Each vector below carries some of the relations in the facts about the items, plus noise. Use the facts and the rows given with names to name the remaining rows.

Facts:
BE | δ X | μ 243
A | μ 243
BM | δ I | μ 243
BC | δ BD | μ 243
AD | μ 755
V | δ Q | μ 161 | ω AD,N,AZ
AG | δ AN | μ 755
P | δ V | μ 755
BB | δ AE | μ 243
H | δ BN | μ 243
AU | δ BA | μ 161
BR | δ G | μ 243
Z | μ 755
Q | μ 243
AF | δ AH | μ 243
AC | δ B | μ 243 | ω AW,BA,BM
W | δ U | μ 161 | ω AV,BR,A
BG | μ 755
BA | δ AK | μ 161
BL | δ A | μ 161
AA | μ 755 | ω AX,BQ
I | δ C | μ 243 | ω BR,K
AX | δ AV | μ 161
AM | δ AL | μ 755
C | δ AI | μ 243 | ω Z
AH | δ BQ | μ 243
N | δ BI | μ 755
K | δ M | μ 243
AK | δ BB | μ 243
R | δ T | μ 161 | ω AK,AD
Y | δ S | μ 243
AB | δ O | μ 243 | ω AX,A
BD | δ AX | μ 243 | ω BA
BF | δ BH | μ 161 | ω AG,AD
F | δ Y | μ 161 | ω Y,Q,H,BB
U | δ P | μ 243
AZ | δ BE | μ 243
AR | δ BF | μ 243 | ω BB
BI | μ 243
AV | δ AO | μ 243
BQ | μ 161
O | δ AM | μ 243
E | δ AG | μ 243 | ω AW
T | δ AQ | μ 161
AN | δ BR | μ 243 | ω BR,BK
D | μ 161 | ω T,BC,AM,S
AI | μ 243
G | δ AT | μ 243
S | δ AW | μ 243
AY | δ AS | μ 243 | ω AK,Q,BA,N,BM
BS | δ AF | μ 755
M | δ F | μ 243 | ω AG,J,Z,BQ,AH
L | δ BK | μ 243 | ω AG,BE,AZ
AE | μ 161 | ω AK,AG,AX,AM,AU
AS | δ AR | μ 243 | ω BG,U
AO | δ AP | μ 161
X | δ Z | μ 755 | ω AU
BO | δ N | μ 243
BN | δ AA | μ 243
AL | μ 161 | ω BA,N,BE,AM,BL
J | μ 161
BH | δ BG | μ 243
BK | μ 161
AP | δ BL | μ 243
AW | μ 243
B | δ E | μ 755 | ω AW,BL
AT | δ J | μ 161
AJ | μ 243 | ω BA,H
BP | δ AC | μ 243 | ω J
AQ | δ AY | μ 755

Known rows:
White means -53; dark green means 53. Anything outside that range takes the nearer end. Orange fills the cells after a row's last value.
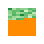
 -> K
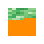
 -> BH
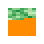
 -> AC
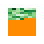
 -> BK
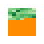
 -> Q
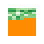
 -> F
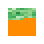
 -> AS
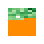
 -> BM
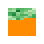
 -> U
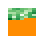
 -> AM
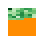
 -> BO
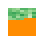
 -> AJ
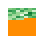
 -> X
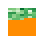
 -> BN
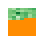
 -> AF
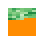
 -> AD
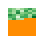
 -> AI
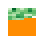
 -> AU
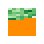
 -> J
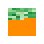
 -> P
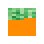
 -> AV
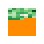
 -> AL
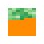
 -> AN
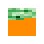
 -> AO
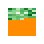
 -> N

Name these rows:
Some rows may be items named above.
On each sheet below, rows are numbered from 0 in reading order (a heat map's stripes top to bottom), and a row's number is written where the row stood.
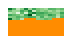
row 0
N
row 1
AJ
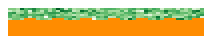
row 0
BN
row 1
BM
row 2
BQ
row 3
BE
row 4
AB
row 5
AX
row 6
J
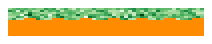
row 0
Z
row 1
BG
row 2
AW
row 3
BP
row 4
AA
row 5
U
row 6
AC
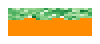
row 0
AW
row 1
R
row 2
BQ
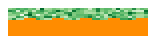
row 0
Z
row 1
AE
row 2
Q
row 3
B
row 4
O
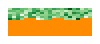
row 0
AM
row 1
AZ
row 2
L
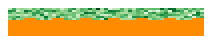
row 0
BQ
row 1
V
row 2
BS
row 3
BK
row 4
C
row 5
H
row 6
X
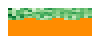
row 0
BI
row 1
AY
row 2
AH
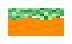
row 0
D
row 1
W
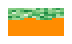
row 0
BF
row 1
BC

